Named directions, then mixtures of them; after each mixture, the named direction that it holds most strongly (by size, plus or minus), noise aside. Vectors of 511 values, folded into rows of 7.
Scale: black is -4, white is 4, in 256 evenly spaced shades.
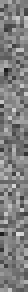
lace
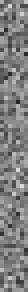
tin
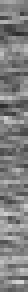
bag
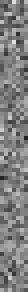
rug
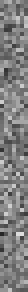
lace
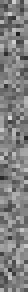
rug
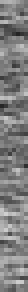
bag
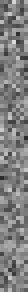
rug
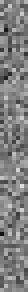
tin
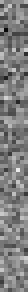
tin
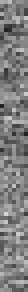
lace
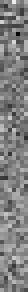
rug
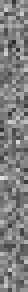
rug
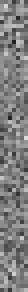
rug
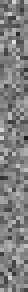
rug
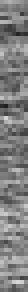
bag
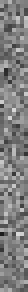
lace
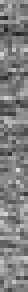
bag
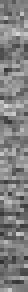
bag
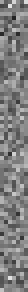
tin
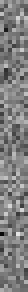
lace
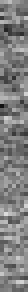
bag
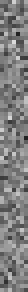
rug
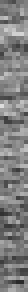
bag
